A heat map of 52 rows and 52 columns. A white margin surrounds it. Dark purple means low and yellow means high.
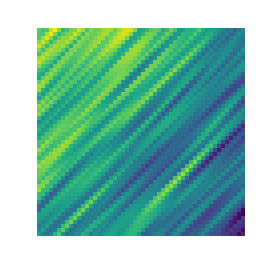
The bottom right is the ninth with the lowest average. Neither half mirrors the other. Streaks slant up to the right. Values rise toward the top left.
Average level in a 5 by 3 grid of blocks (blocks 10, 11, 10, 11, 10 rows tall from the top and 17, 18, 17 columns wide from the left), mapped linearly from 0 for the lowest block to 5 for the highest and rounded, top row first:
542 / 431 / 421 / 311 / 220
